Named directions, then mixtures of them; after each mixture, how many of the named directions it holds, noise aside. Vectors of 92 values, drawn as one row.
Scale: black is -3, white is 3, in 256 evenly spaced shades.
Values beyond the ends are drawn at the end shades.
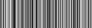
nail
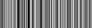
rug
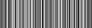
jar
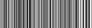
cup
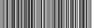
one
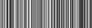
three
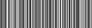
three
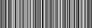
one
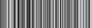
three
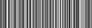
three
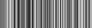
three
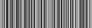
two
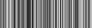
three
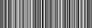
one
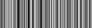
one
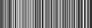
two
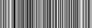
two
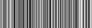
two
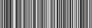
one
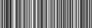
one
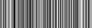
two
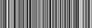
three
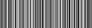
one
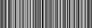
one
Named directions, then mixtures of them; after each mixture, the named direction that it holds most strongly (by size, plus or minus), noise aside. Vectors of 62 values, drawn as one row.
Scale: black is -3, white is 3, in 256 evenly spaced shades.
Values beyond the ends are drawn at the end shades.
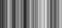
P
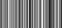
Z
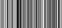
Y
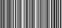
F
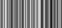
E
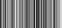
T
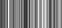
P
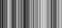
P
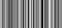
Z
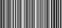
F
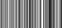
Z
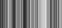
P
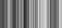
P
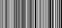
F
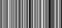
Z
